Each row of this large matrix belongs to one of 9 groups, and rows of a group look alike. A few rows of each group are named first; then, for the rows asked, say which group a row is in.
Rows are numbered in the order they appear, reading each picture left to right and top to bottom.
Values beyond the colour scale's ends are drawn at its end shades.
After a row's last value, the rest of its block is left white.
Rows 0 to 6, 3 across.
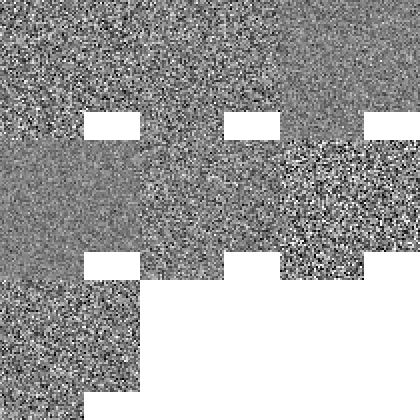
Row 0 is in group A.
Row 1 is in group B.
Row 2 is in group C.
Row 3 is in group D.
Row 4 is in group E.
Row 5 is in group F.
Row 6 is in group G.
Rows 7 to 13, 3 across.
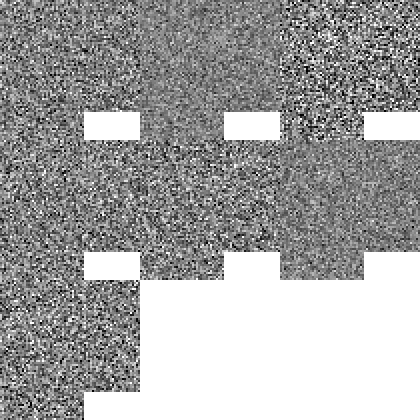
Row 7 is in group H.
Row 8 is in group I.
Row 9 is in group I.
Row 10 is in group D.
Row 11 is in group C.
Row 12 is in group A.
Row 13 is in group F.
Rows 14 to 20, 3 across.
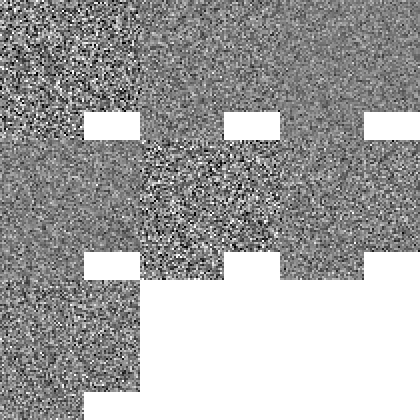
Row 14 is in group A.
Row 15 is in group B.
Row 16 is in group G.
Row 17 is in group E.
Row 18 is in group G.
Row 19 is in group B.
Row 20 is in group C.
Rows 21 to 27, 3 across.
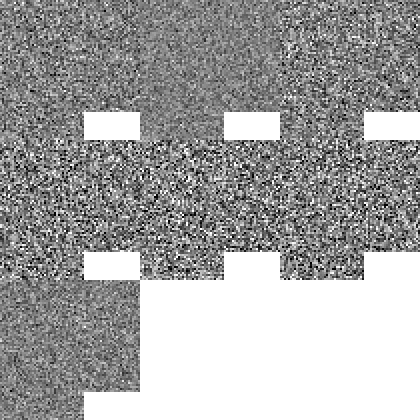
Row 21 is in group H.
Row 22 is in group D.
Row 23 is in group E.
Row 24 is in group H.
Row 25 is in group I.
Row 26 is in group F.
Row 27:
C
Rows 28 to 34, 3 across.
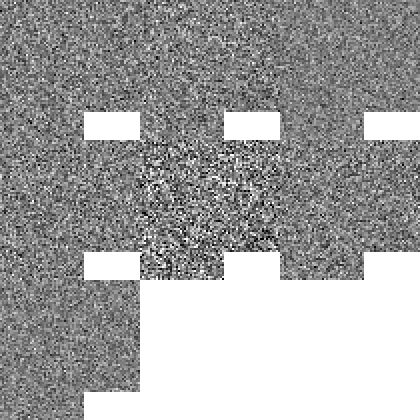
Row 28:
A
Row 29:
E
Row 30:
A
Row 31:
F
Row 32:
E
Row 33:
G
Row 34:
H
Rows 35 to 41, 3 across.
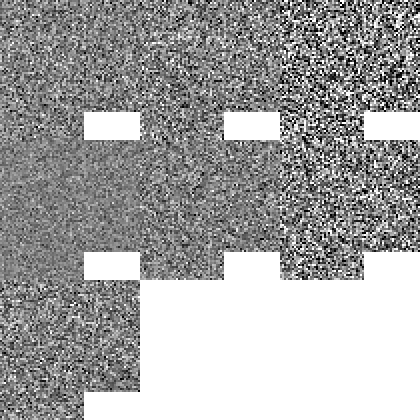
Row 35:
F
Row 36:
B
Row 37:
D
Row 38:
B
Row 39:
A
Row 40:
H
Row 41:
E
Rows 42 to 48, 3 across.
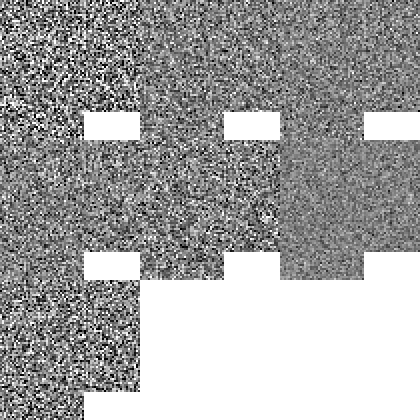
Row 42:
F
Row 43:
H
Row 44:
B
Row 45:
D
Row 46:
E
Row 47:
D
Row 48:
F
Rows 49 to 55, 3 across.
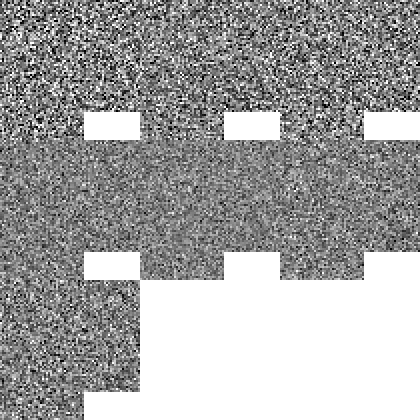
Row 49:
F
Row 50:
I
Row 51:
A
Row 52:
A
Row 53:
F
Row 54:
E
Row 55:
H
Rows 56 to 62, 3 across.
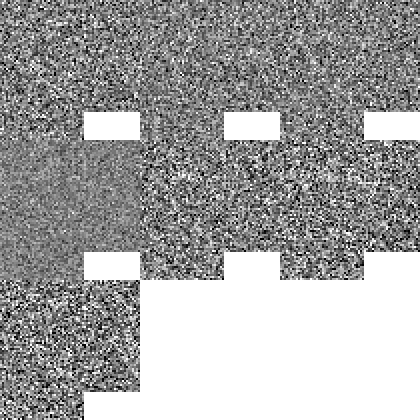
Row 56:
G
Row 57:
I
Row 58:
A
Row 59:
B
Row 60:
A
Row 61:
E
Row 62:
G
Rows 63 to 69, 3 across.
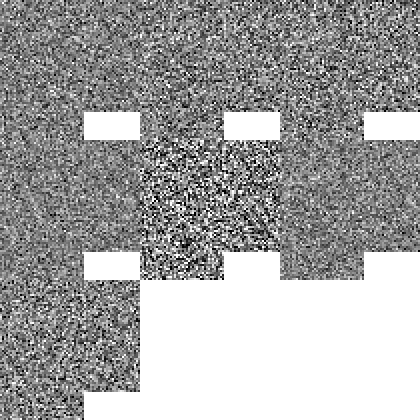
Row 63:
G
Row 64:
B
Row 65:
B
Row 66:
H
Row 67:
G
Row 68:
B
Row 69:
F
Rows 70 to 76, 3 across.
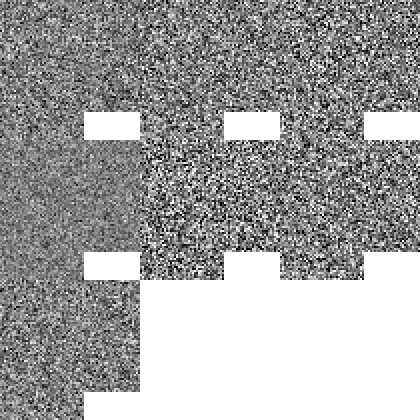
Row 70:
E
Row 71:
A
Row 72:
G
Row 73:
G
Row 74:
F
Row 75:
G
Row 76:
A
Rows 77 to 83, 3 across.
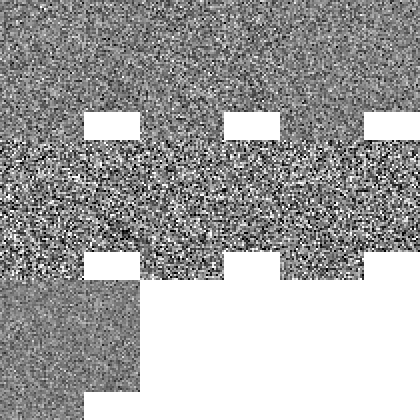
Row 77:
E
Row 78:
G
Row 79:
F
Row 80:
E
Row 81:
H
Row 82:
B
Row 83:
E
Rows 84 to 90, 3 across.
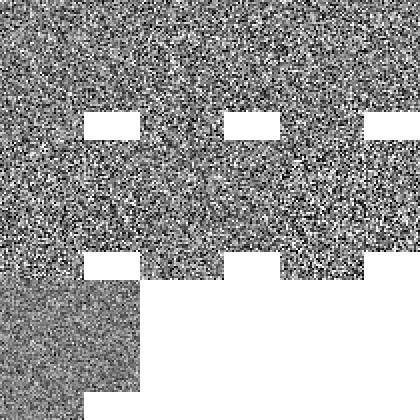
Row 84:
I
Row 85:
A
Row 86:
C
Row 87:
I
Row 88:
I
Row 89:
F
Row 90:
G
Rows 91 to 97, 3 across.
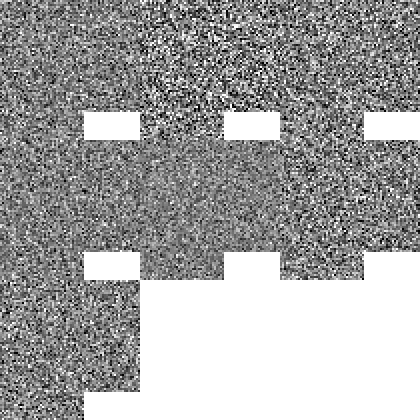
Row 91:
C
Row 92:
C
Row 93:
A
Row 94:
H
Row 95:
F
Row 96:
H
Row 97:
D
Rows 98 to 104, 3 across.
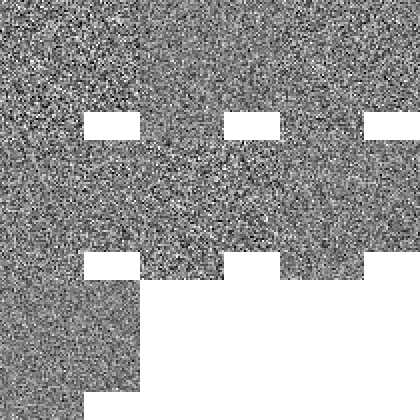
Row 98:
G
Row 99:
D
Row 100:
G
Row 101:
C
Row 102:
G
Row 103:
E
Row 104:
H
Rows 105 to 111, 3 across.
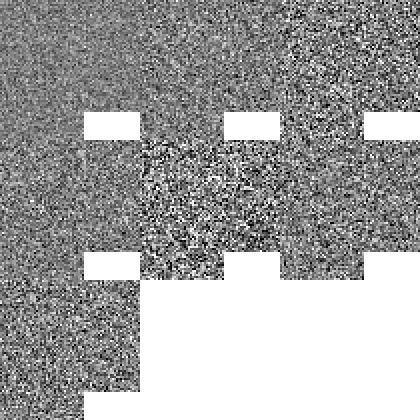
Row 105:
C
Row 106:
A
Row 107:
G
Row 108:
B
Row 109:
E
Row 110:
G
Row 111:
C
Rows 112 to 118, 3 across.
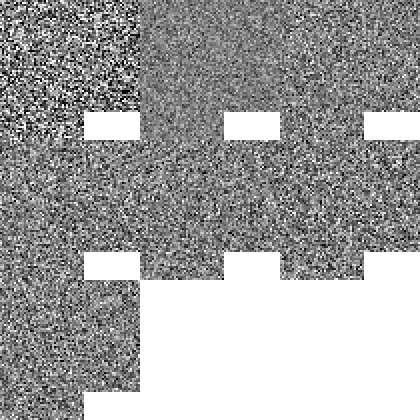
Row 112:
E
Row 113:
A
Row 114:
F
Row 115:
I
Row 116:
D
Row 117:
A
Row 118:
H
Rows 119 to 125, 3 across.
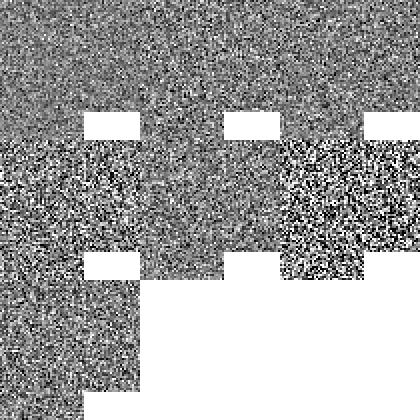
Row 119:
C
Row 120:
H
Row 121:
G
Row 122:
B
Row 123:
B
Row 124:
D
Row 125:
C
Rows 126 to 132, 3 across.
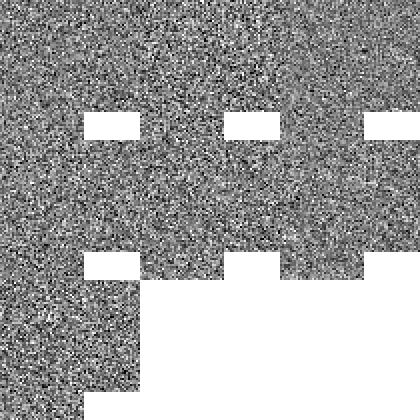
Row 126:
G
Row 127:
D
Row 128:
H
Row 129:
F
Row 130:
A
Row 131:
E
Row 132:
A
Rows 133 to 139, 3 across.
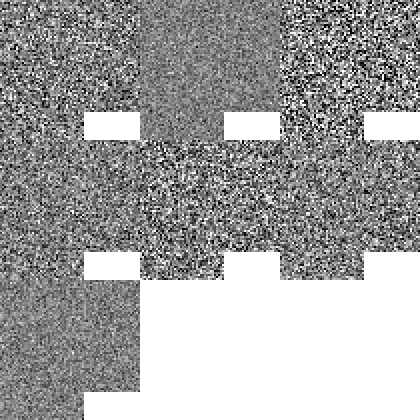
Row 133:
E
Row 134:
F
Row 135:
F
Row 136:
A
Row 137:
C
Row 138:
D
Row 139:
B
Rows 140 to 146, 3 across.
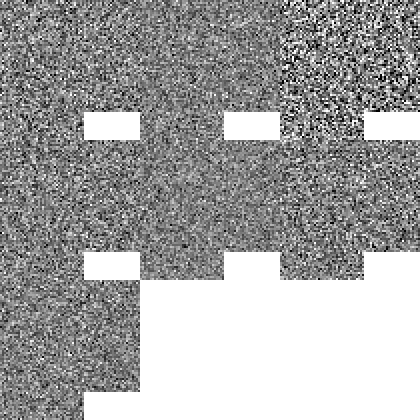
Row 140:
B
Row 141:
C
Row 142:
D
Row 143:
C
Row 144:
A
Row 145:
C
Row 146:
G
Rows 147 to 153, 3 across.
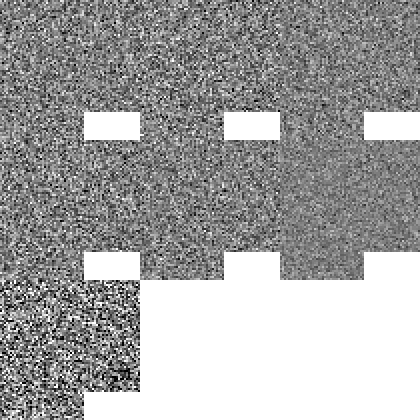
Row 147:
D
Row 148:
B
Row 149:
A
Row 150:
H
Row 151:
H
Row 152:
G
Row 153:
E
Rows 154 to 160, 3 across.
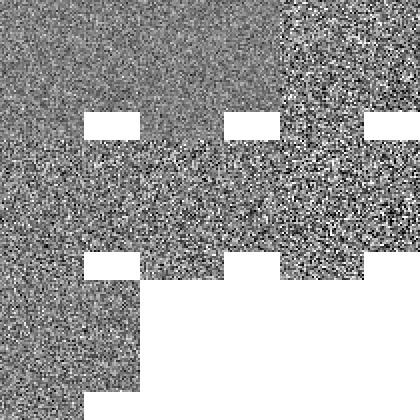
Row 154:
E
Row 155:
I
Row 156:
E
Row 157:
D
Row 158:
D
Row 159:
D
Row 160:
H
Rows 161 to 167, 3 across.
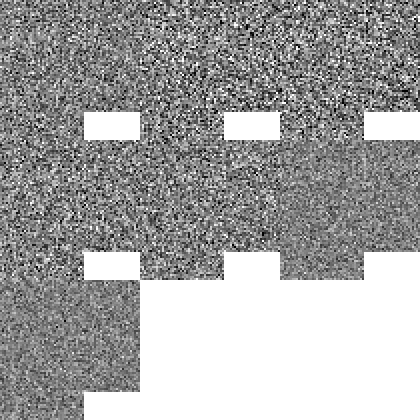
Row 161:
F
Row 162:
I
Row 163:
E
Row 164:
F
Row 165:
C
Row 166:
B
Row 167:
H
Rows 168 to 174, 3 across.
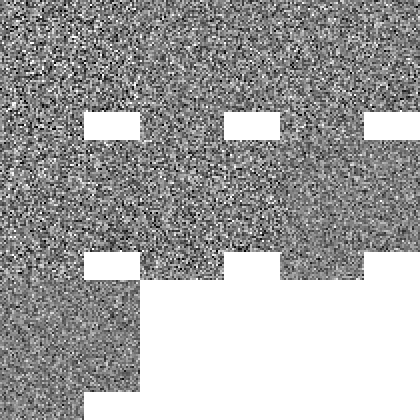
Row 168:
F
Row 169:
F
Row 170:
E
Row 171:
E
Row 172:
C
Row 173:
C
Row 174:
A
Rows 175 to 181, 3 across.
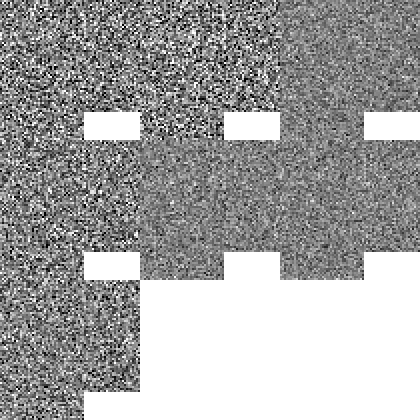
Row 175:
B
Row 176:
F
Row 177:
E
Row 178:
G
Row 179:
F
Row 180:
B
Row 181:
D
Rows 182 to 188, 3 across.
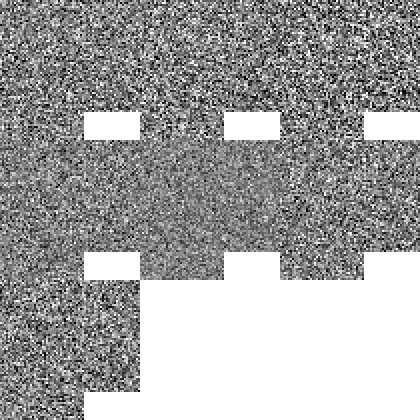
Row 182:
I
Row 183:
E
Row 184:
C
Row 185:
B
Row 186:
D
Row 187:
I
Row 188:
D
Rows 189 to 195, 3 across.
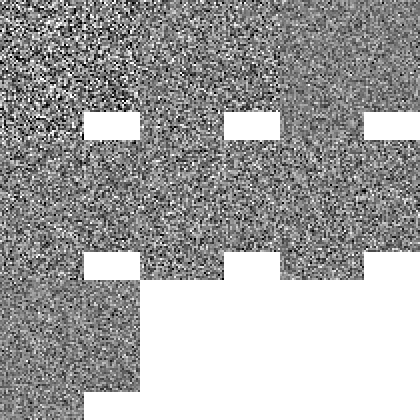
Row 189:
G
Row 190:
I
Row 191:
G
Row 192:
G
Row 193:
F
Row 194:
H
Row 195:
I
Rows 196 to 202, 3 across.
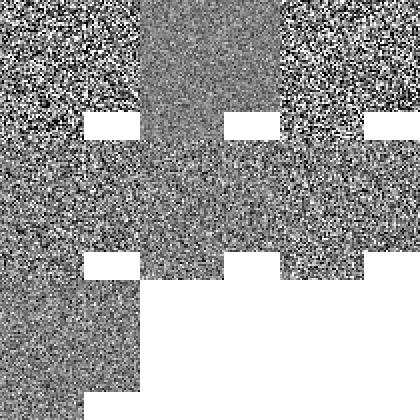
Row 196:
G
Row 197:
I
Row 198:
I
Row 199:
G
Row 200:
D
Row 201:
H
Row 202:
B
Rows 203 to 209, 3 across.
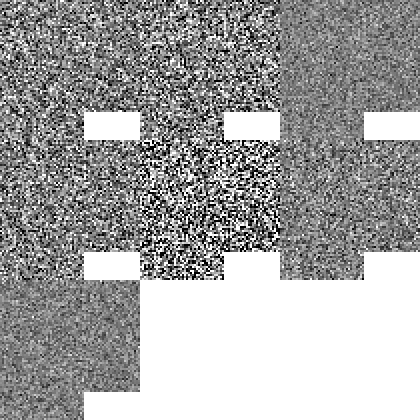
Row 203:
E
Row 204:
B
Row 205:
I
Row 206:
C
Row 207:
I
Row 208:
I
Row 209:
G
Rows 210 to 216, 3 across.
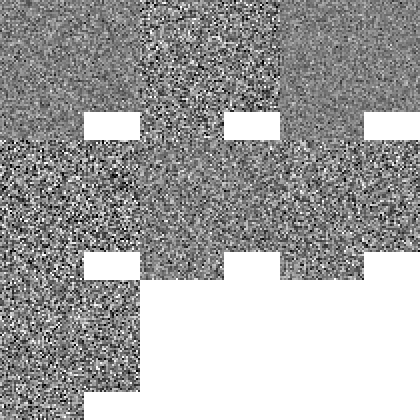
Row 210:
G
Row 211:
E
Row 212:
F
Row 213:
A
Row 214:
A
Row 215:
D
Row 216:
I
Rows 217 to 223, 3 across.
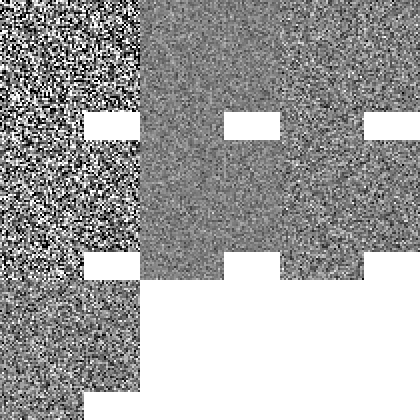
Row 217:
H
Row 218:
A
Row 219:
B
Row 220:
G
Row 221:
B
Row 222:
G
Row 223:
G
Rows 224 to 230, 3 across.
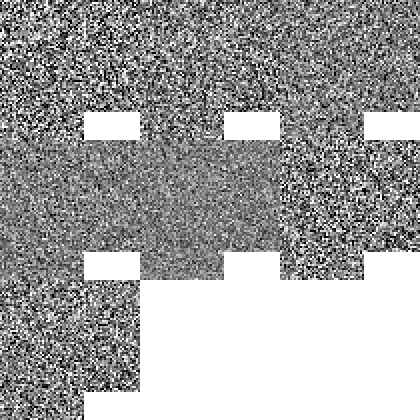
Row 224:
B
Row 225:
I
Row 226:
G
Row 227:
H
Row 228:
C
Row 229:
H
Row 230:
I
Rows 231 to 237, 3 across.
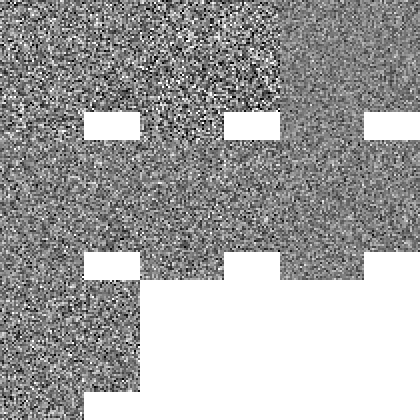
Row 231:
E
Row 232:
I
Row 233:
D
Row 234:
E
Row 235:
B
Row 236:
D
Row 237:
G
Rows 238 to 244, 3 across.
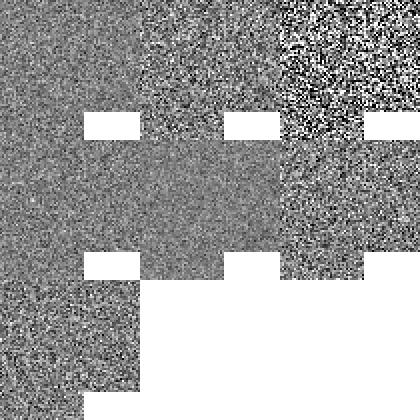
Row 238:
F
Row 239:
B
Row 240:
B
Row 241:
B
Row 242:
E
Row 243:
B
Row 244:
C
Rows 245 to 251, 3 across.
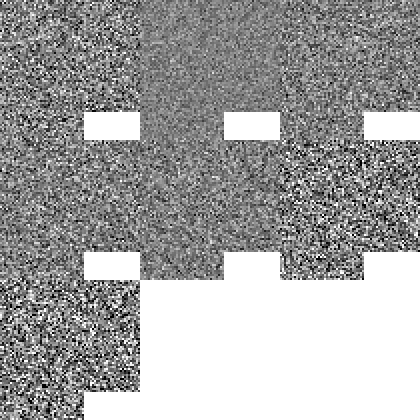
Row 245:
B
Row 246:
B
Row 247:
C
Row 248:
G
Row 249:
A
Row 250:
G
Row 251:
A
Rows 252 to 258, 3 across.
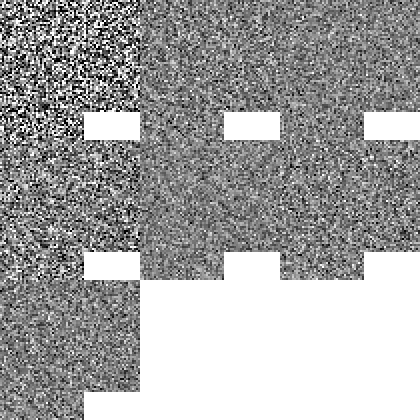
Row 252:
F
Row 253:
A
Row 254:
F
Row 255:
E
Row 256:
I
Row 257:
A
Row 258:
A
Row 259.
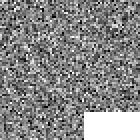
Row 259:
A
